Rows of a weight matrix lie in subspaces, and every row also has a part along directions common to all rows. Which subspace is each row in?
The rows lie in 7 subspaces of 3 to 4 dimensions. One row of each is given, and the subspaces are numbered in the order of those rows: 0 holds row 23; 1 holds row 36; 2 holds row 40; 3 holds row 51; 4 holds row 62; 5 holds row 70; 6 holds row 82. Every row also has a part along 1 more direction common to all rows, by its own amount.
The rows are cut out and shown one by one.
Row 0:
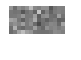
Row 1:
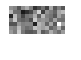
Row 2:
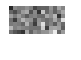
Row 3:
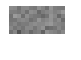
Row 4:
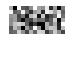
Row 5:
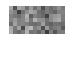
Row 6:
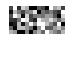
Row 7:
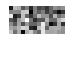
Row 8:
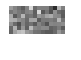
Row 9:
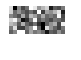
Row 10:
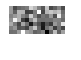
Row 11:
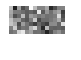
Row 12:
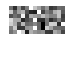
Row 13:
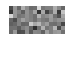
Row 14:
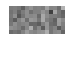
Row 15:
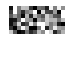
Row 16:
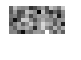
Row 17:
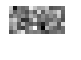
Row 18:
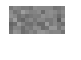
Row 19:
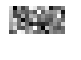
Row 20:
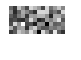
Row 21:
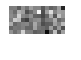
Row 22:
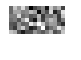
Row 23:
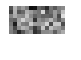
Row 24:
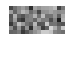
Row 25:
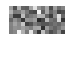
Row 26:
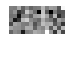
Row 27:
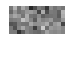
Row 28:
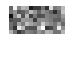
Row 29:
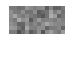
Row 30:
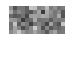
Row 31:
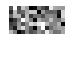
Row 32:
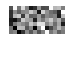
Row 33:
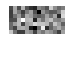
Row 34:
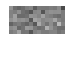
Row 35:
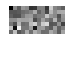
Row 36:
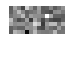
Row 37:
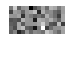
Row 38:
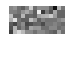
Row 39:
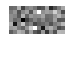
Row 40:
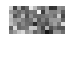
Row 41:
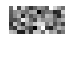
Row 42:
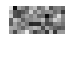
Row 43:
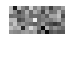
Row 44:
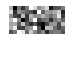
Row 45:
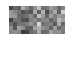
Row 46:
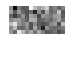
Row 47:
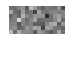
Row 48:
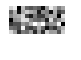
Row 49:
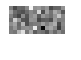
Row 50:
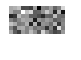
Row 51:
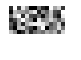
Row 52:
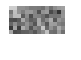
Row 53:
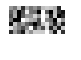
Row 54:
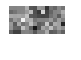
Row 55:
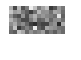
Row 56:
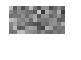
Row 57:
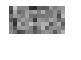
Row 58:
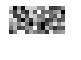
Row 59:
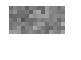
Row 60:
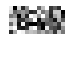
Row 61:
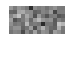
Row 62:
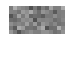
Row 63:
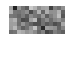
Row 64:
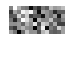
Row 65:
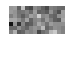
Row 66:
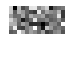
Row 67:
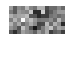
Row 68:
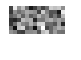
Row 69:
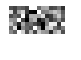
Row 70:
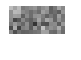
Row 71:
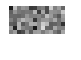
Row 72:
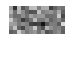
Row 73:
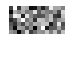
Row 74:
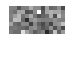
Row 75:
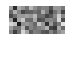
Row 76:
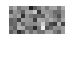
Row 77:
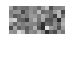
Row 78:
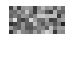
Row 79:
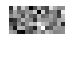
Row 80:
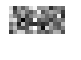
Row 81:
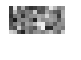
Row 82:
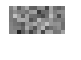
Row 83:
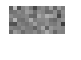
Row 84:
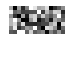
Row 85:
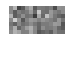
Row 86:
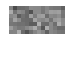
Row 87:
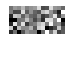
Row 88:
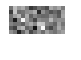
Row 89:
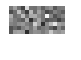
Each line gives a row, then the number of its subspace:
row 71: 5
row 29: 6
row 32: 6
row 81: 0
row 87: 6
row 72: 5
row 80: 0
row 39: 0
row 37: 1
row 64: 4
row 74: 3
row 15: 5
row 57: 0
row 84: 5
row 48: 5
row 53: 3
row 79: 4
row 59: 0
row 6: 4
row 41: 0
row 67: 0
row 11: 2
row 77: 6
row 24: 2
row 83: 2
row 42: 1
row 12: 1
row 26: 3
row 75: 2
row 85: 2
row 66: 5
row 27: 0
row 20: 6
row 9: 6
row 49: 5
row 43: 1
